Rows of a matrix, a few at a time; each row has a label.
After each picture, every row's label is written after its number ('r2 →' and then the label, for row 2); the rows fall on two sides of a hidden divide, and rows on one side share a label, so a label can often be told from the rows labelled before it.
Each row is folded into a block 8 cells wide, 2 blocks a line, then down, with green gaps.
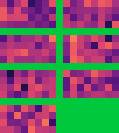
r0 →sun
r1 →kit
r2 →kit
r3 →kit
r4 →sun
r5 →kit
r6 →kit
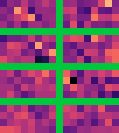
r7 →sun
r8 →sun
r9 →sun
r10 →kit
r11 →kit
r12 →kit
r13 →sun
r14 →kit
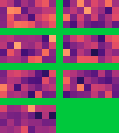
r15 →kit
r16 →sun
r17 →kit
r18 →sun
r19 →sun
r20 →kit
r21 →kit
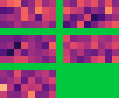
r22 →kit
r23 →kit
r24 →sun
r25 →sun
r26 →sun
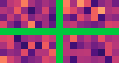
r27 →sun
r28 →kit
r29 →kit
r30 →kit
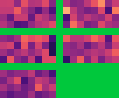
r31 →kit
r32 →kit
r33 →kit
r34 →kit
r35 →sun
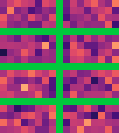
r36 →sun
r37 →kit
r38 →kit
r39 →kit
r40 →kit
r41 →kit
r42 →sun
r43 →kit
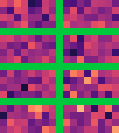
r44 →sun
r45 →sun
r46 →kit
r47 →kit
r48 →sun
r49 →sun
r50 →kit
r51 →sun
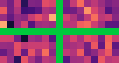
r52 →sun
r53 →sun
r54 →sun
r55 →kit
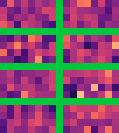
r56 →sun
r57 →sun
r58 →sun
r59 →kit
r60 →sun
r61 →kit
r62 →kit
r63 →kit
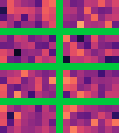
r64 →sun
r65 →kit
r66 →sun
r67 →kit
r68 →sun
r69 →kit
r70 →kit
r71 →kit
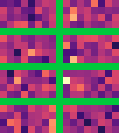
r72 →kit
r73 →sun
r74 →sun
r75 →kit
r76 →sun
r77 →kit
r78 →kit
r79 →sun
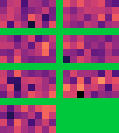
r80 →sun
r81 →sun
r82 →kit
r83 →kit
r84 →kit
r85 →sun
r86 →kit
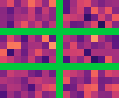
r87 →kit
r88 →sun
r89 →sun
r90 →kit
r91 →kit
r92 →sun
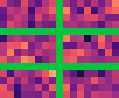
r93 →kit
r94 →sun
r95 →sun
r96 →kit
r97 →sun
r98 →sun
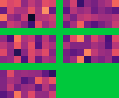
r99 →kit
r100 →kit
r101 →sun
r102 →kit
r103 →kit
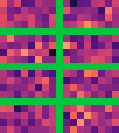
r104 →sun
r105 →kit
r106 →kit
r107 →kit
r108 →kit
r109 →kit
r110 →kit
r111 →sun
